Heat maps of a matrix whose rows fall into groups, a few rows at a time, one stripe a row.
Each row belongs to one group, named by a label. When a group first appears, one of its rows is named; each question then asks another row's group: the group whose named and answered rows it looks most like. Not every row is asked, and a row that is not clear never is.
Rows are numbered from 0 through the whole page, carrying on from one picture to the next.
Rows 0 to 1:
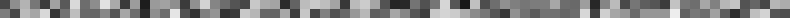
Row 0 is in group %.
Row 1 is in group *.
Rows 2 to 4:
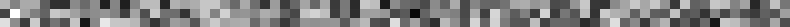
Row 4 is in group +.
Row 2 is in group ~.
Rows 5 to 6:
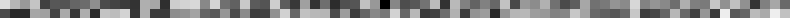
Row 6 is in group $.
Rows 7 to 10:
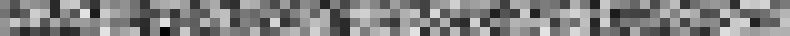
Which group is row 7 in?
*
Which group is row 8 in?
$
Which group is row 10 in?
$
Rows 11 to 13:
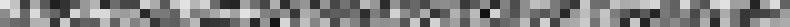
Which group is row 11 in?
~
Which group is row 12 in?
+
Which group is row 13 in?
$
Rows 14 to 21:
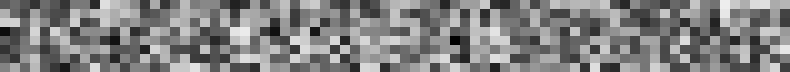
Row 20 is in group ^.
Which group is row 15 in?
+
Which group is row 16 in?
+
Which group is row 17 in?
^
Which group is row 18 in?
^
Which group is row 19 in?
%
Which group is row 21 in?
~
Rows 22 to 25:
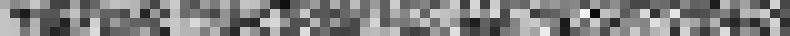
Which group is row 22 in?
+
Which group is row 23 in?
*
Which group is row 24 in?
~
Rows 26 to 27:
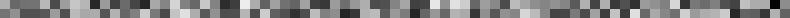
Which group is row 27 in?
~
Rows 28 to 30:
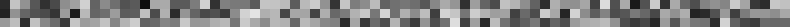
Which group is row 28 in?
%
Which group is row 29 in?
^
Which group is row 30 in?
+
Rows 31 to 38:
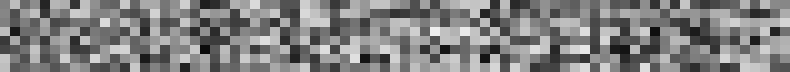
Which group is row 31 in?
^
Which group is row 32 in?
%
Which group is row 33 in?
$
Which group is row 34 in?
*
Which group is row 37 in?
+
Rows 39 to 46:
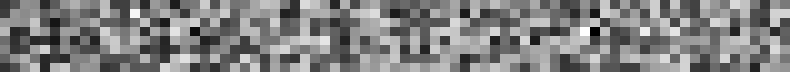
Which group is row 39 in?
%
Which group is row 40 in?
%
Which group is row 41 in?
~
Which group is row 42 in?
*
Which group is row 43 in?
$
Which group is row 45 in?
~
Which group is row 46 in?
^
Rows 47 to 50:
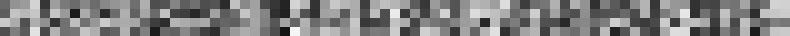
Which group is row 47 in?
^
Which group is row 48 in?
^
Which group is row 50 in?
^
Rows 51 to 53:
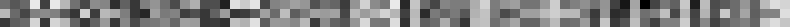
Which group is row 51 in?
^
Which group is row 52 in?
$
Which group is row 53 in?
^
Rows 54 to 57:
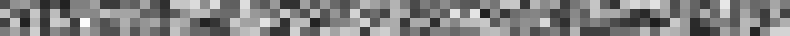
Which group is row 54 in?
~
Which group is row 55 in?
+
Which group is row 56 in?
^
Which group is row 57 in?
^
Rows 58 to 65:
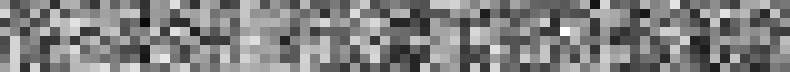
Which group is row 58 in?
*
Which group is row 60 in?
%
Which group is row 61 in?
*
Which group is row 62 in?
^
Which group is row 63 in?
%
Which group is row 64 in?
%
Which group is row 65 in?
+
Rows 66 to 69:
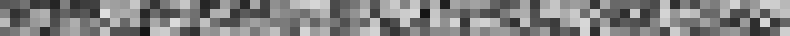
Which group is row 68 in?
*
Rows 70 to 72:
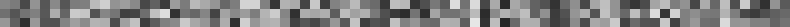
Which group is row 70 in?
+
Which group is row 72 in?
+
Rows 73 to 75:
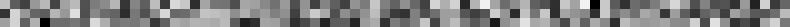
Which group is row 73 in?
*
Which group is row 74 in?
%
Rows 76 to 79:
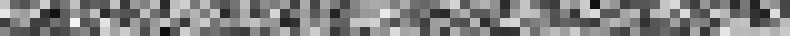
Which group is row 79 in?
$
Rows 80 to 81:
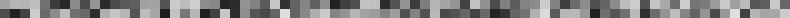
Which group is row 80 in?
~
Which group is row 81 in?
$
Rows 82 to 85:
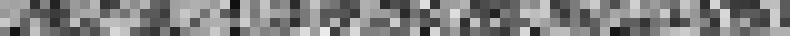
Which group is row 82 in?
~
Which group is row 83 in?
~
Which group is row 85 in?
$
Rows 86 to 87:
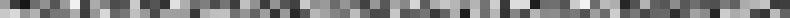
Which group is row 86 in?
*
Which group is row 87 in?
+
